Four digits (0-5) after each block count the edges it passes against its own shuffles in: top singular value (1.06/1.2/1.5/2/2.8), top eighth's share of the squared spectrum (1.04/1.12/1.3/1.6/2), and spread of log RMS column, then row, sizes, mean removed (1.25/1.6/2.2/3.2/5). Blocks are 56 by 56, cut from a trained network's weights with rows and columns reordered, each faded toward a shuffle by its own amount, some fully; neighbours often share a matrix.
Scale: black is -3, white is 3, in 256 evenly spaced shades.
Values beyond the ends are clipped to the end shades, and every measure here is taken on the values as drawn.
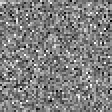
0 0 0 0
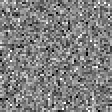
0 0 0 0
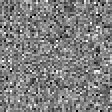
3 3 1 1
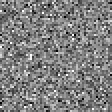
0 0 0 0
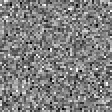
2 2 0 0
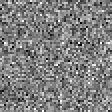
3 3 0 1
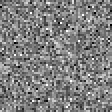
2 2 0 1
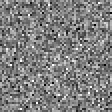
0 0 0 0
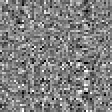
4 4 2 2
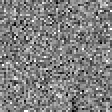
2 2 1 0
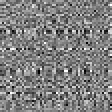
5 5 2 3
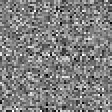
4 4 1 2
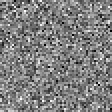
1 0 0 0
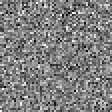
3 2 0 1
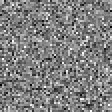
1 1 0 0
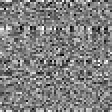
4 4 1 3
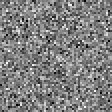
0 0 0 0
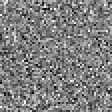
1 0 0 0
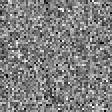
2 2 0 0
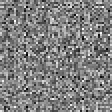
3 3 1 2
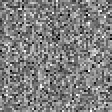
2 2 0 0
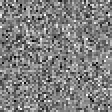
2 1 0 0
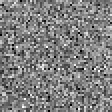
2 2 0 1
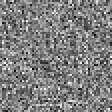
3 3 1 1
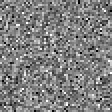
2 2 0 0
